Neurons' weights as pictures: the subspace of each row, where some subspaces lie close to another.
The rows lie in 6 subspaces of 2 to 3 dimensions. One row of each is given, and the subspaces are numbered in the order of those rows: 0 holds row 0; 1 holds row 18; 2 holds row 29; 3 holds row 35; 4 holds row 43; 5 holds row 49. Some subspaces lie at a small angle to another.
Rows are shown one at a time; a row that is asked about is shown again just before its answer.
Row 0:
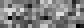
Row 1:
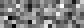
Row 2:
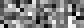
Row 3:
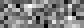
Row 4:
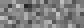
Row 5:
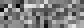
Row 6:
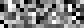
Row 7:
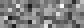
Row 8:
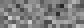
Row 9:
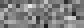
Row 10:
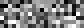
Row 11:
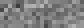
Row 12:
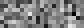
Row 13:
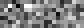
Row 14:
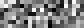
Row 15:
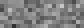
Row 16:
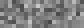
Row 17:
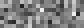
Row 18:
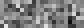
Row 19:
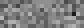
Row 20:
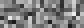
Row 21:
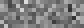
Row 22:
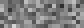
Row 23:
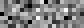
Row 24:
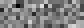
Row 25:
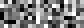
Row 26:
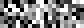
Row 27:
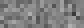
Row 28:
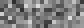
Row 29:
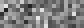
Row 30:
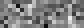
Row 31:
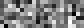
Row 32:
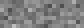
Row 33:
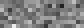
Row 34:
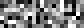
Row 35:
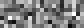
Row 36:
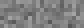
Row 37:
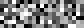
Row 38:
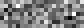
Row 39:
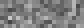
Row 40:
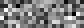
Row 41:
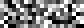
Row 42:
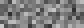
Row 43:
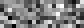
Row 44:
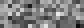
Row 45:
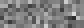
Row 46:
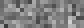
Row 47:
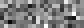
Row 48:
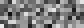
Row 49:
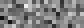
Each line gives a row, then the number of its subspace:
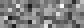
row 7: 1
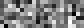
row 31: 1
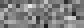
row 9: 5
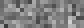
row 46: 1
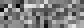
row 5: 2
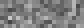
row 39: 0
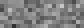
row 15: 4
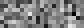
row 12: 3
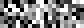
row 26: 5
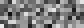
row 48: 0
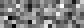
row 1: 1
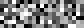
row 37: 2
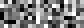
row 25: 5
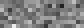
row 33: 4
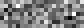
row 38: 0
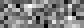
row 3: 3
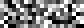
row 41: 4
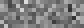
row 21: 4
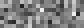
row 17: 2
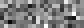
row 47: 5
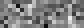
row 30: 1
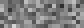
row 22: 4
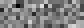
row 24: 2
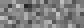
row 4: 5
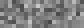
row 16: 2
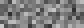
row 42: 0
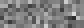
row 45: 5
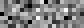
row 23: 5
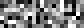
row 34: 3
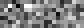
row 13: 5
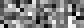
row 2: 1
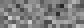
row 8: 4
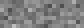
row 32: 4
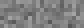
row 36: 3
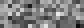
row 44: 0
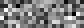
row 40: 0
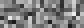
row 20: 3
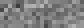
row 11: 2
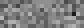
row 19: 0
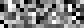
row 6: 4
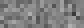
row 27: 3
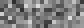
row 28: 2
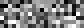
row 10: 0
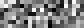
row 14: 2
